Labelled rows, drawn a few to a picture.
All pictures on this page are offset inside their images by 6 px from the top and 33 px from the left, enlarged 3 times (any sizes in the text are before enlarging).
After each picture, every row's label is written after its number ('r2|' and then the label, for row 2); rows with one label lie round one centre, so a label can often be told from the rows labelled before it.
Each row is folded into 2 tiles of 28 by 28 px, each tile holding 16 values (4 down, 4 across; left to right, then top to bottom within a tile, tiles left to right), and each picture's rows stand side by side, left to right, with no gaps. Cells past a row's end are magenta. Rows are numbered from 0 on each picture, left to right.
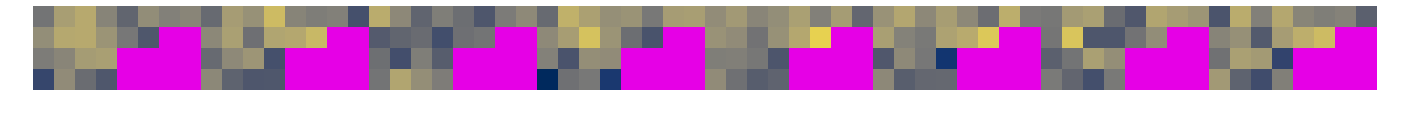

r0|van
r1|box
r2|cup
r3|van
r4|box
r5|box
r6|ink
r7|box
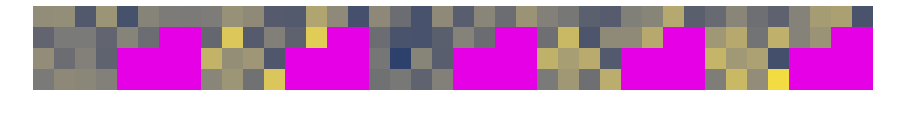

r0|cup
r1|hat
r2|cup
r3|hat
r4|hat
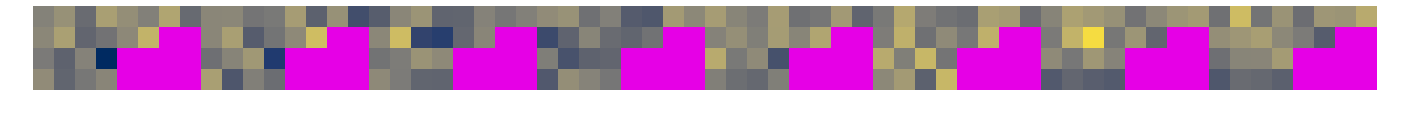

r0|box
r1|box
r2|ink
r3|cup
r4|box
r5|hat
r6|van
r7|van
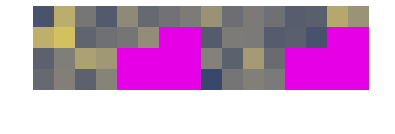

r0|ink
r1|cup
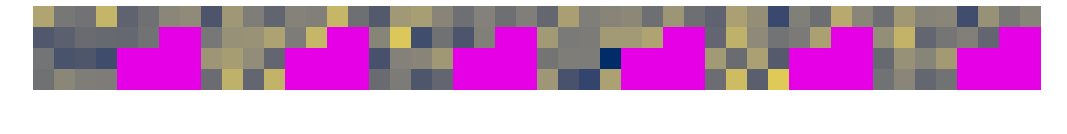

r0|cup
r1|hat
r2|ink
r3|box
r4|hat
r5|ink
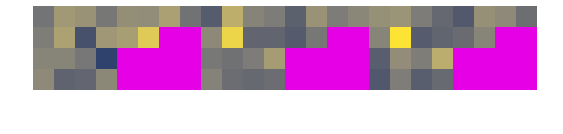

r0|box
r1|ink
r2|ink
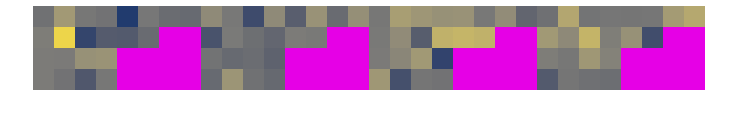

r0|ink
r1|cup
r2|box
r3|van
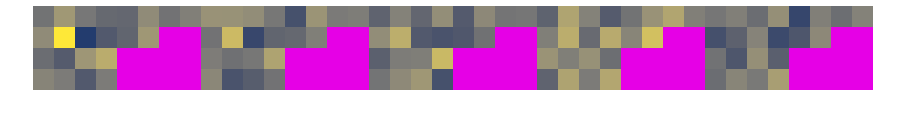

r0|ink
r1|ink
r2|ink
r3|hat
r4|cup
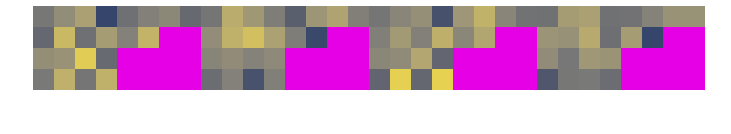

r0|hat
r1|van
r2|hat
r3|van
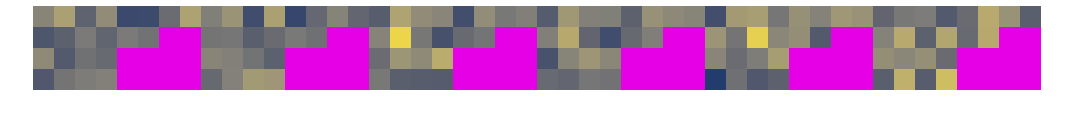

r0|cup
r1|cup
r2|ink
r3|ink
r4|van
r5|hat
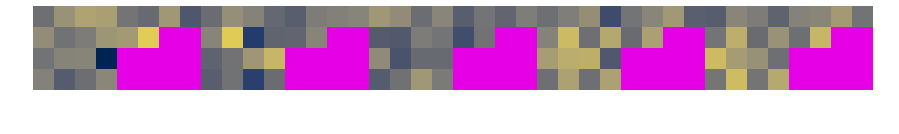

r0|box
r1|ink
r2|cup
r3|hat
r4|hat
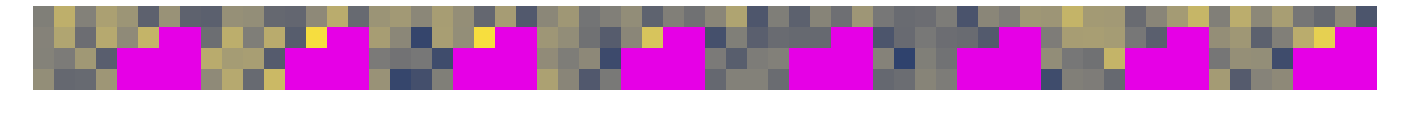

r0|box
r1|hat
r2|box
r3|box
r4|cup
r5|cup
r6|van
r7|box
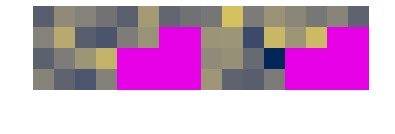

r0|ink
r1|box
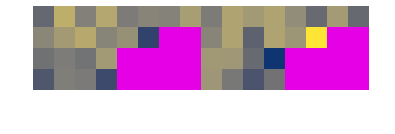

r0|van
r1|box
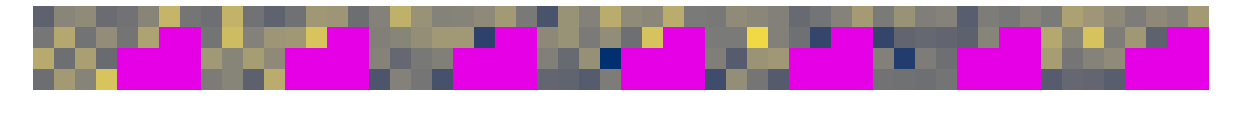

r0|hat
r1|hat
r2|van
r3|box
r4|van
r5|cup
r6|van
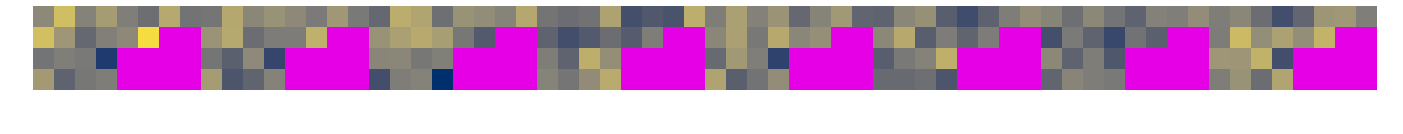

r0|box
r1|box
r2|van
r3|cup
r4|box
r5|ink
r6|cup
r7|hat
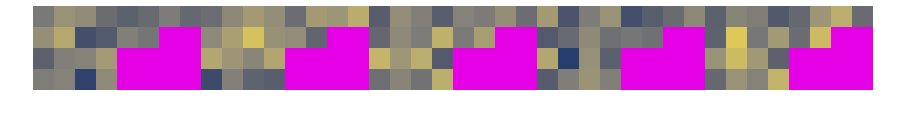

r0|ink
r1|van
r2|hat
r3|cup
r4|hat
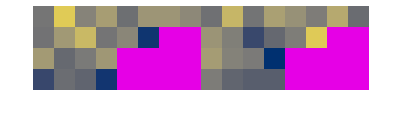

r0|van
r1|box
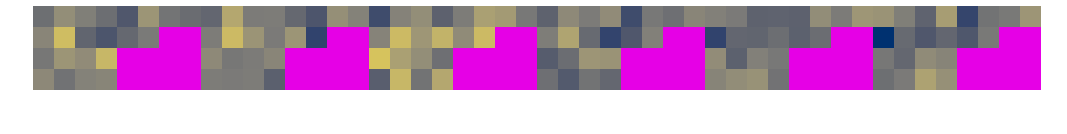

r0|ink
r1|van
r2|hat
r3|ink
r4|cup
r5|cup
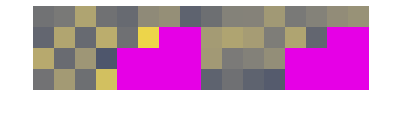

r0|hat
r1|van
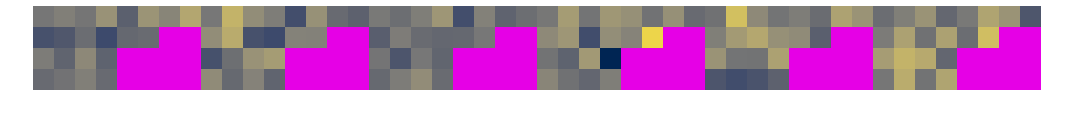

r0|cup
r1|ink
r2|cup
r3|box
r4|van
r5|hat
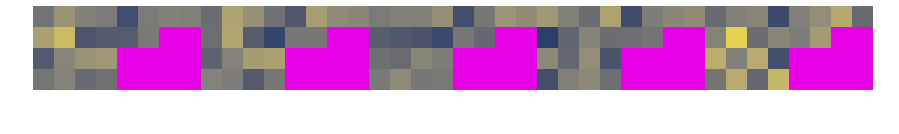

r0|ink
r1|ink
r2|cup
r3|cup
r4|hat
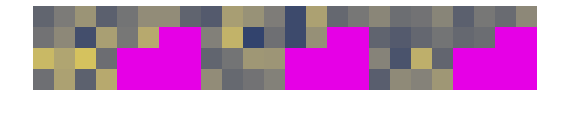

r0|hat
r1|ink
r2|cup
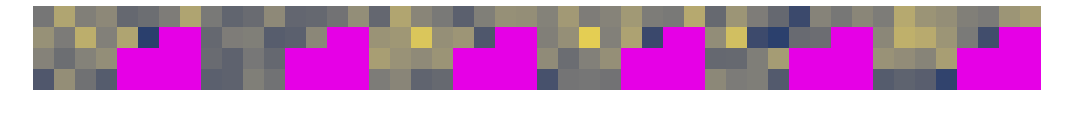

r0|van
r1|cup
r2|van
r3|van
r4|ink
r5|van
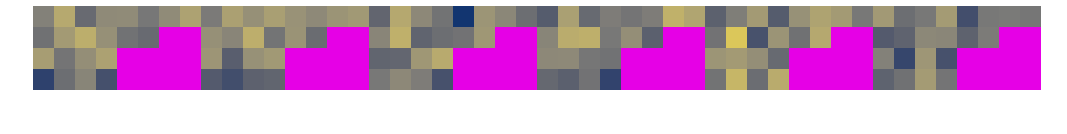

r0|van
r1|van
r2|ink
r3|van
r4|hat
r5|cup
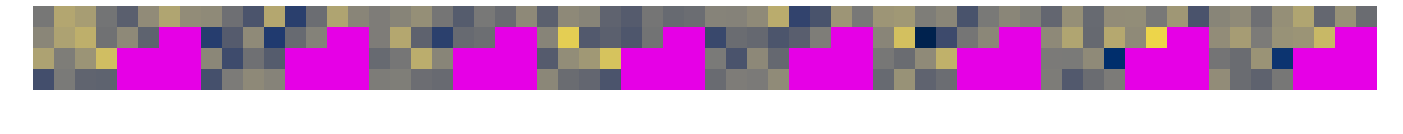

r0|van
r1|cup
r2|ink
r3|ink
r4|cup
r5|ink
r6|box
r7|box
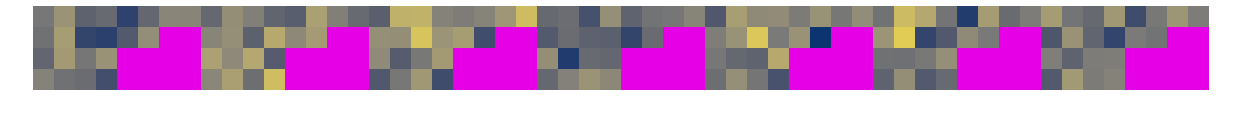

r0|ink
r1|hat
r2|van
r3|cup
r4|van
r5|ink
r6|cup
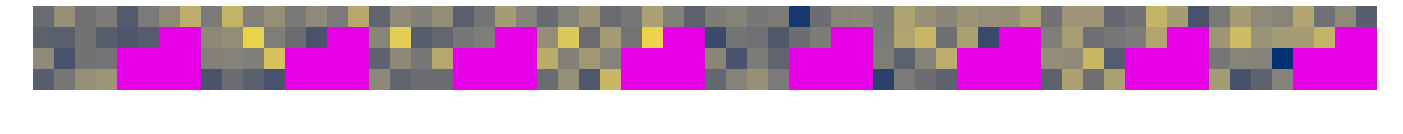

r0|cup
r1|van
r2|ink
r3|hat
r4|cup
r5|van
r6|hat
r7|box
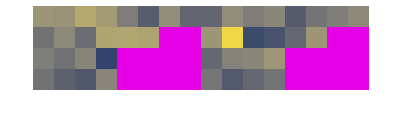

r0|box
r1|ink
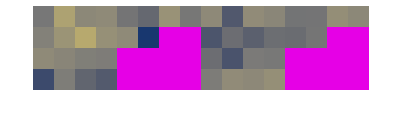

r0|van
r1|cup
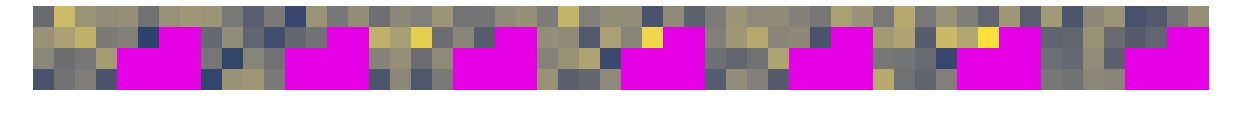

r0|van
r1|cup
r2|van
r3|box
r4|van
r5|box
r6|cup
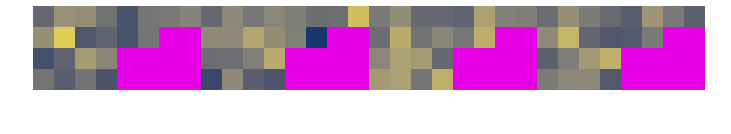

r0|ink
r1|van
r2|hat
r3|ink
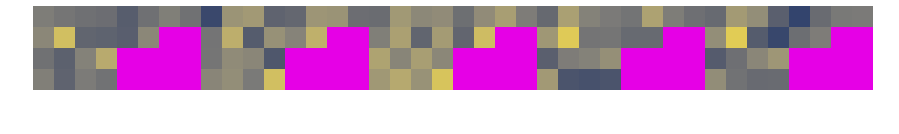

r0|ink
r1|hat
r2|hat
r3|ink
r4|ink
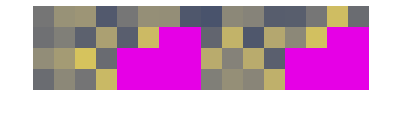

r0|hat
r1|hat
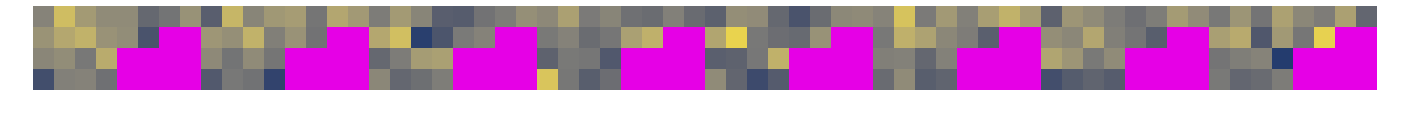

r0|van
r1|van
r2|ink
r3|box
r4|ink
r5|van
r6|van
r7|box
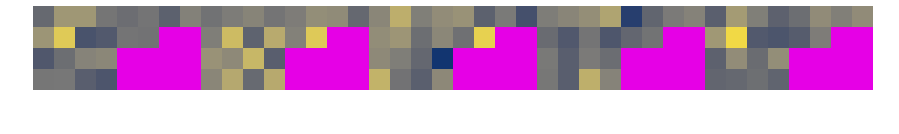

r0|ink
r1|hat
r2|box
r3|cup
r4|ink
